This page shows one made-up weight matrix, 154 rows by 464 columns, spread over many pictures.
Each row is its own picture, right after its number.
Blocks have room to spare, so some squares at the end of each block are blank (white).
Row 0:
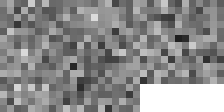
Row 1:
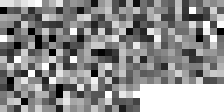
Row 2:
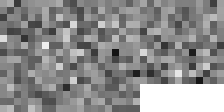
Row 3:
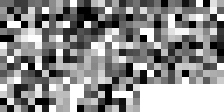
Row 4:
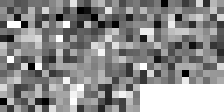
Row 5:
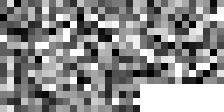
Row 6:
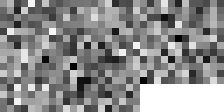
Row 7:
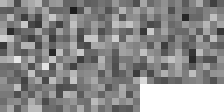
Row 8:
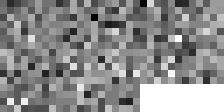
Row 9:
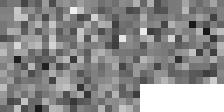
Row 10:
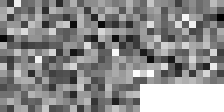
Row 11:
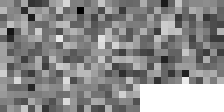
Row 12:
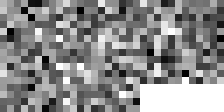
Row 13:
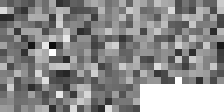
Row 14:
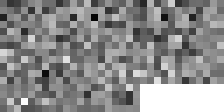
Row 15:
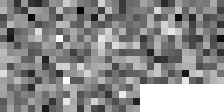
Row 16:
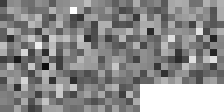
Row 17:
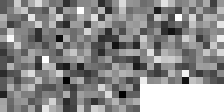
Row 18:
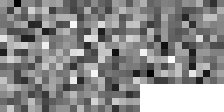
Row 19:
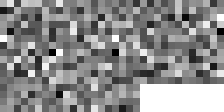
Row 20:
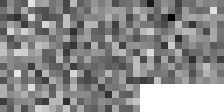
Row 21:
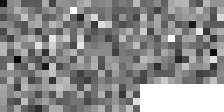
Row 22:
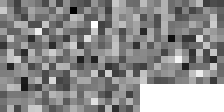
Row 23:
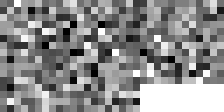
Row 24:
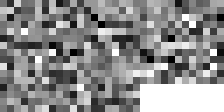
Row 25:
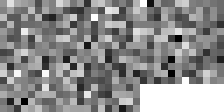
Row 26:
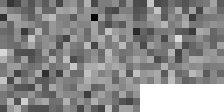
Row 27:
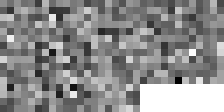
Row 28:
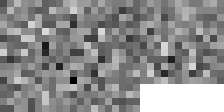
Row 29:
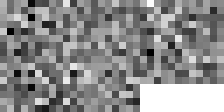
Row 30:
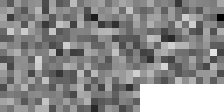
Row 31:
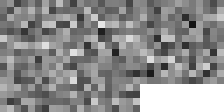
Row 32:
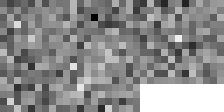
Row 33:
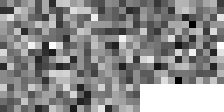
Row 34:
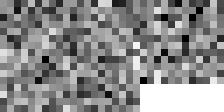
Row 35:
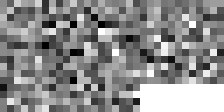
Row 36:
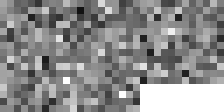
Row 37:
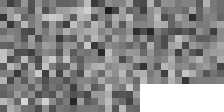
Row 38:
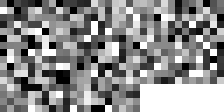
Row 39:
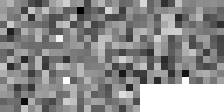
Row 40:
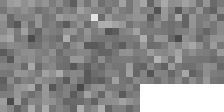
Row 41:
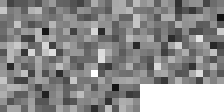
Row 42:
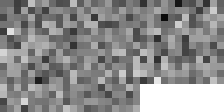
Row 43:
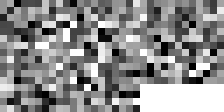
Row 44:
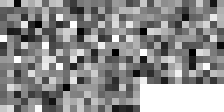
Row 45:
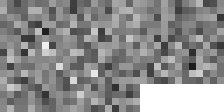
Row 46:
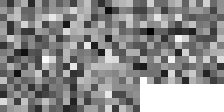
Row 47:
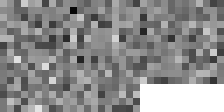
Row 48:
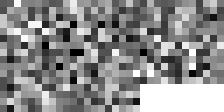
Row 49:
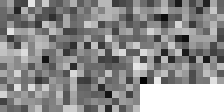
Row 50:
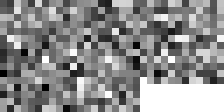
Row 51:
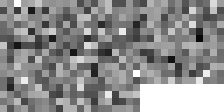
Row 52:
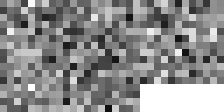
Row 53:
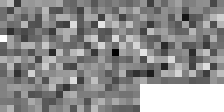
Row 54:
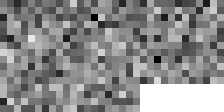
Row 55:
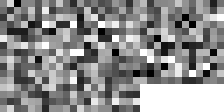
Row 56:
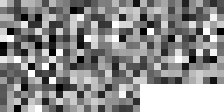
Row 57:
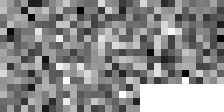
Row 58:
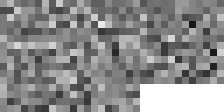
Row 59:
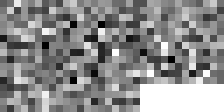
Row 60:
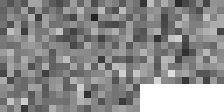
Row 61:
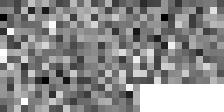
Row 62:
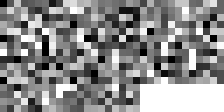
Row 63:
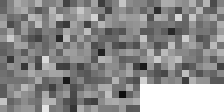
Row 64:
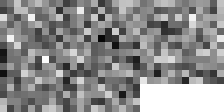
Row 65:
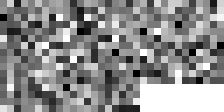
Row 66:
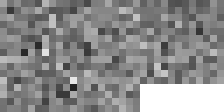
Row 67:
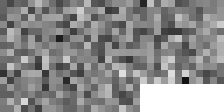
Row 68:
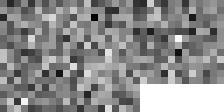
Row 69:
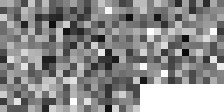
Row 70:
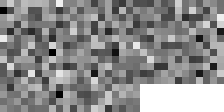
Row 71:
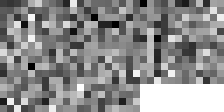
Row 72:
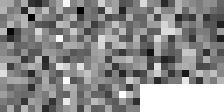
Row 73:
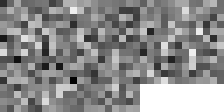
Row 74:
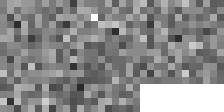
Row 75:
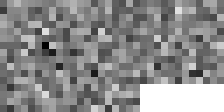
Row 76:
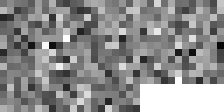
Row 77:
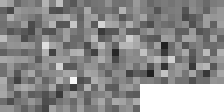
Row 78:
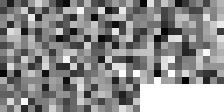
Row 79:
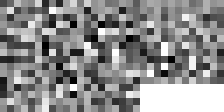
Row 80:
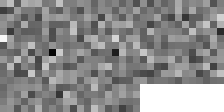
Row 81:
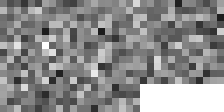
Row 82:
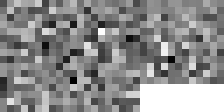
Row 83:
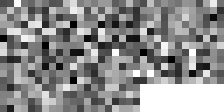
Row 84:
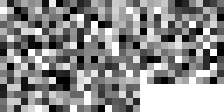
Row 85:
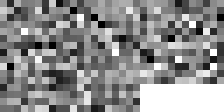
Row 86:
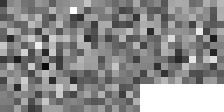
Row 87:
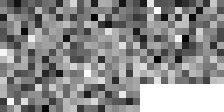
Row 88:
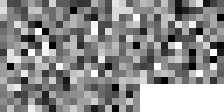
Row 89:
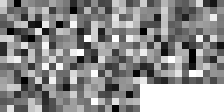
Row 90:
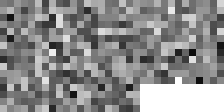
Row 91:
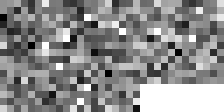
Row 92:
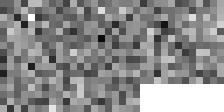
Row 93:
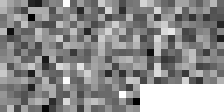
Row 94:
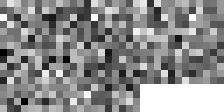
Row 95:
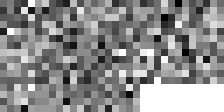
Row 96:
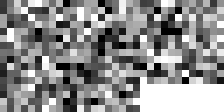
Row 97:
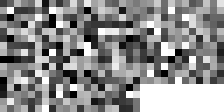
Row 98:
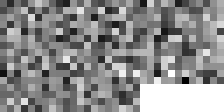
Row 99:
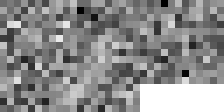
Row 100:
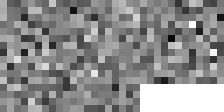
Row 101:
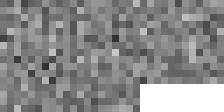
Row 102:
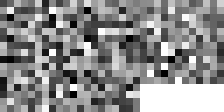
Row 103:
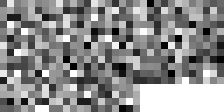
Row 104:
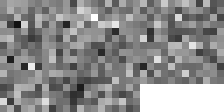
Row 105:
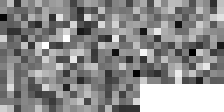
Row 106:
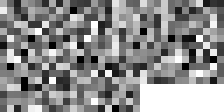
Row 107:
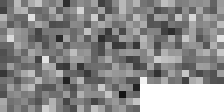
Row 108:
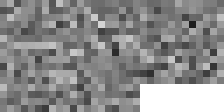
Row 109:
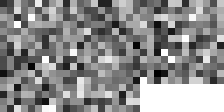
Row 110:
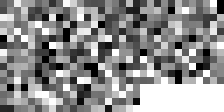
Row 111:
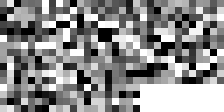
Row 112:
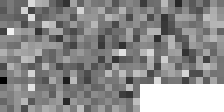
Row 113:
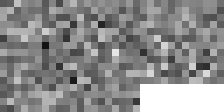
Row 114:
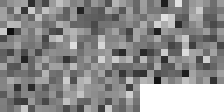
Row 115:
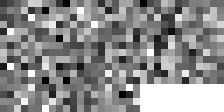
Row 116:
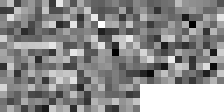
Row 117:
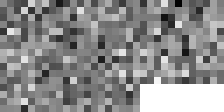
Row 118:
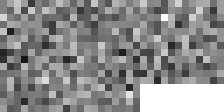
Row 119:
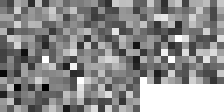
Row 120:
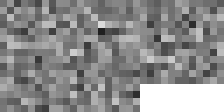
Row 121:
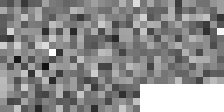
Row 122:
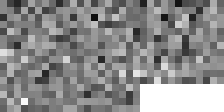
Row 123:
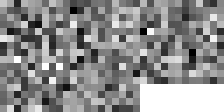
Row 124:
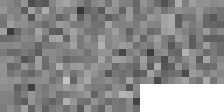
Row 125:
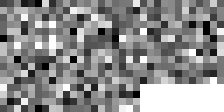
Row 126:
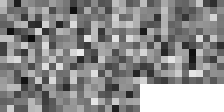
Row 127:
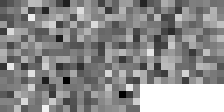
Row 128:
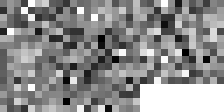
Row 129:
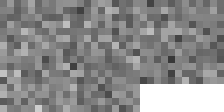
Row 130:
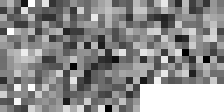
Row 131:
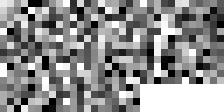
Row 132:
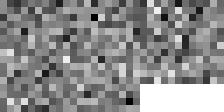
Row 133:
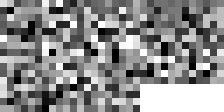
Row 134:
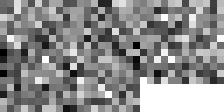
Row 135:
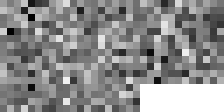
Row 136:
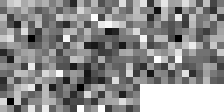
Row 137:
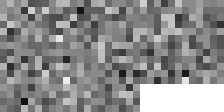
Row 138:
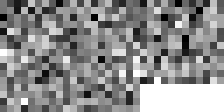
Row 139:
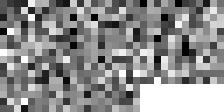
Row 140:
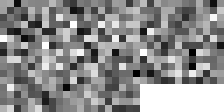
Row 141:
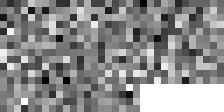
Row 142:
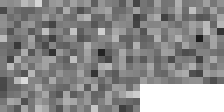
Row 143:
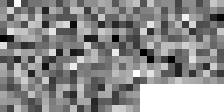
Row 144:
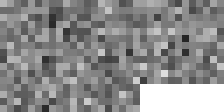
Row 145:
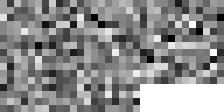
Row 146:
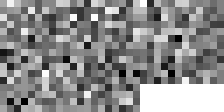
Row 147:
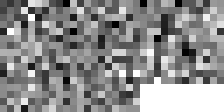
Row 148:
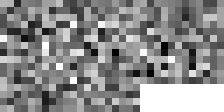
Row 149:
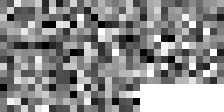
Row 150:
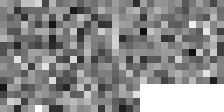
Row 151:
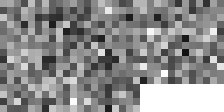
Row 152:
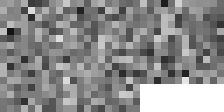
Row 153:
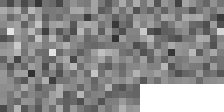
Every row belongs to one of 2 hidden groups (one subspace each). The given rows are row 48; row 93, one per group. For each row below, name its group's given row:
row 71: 93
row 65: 48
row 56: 48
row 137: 93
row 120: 48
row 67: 93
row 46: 93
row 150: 48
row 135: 93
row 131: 93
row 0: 93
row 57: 93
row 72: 93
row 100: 48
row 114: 93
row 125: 48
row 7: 48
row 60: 93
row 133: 48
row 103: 93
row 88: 48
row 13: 48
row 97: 48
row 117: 93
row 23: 48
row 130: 93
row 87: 93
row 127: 93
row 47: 48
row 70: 48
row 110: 48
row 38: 48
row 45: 48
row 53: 48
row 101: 48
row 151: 93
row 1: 48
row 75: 48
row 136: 93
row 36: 93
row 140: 48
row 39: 93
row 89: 48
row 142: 48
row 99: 93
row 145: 48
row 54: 93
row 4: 93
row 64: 93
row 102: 48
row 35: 48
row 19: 48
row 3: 93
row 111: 48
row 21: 48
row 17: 93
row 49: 93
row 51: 48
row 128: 93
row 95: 93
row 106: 48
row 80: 48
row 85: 48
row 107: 93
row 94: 93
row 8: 93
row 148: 48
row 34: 93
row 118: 93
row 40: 93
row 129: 93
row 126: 48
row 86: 48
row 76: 48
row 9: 48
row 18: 48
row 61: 93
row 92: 93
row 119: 93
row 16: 48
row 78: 93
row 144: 93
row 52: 93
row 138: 93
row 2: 48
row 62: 48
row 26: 93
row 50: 93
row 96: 93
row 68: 93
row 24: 48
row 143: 48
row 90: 48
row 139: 93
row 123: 48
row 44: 48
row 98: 93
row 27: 48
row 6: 93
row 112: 93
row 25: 93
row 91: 48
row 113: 48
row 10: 48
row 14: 93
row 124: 93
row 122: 93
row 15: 93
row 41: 48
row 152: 93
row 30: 48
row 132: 93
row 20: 93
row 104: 93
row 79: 48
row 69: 93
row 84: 48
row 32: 93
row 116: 48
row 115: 93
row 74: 93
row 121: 48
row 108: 48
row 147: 93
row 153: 48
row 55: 48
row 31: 48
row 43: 48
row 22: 48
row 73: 48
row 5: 48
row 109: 93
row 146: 93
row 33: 48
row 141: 93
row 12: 93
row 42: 93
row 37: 93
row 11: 93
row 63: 93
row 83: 48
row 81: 48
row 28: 48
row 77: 48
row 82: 48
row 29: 93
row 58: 48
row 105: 48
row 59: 48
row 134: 93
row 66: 48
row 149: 48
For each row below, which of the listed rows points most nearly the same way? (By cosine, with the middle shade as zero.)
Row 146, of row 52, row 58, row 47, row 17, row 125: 52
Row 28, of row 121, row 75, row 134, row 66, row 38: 75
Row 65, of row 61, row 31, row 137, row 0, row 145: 31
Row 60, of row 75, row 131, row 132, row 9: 132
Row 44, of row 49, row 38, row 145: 38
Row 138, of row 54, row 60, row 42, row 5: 42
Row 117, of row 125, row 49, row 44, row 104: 49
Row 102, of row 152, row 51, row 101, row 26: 101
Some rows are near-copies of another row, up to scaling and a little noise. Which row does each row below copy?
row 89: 126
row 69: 151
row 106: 22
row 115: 127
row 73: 62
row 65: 105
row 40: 136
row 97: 102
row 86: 16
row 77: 133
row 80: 19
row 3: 4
